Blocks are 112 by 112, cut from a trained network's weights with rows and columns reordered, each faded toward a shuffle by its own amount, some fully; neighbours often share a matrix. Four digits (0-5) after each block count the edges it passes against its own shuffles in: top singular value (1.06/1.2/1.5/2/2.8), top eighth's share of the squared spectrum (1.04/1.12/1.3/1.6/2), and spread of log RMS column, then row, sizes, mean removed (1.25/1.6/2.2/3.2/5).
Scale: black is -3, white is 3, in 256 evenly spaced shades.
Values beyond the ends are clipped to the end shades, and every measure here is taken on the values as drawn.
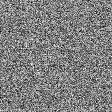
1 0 0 0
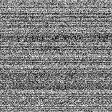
5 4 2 2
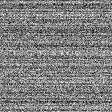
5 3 1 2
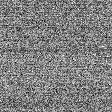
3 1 0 0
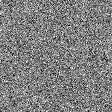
0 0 0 0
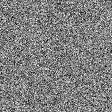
1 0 0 0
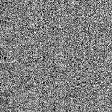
3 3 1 2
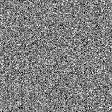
3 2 0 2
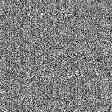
3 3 1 2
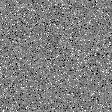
2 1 0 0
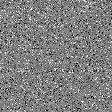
2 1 0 1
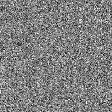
3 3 1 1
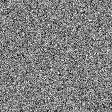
0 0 0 0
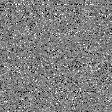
3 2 0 2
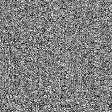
3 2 0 2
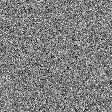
0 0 0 0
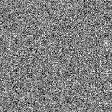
3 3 1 1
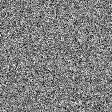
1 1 0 0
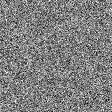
0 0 0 0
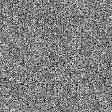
3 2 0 2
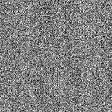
3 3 1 2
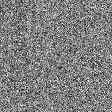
3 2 0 1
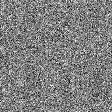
2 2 0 0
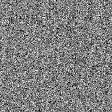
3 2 0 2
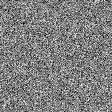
1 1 0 0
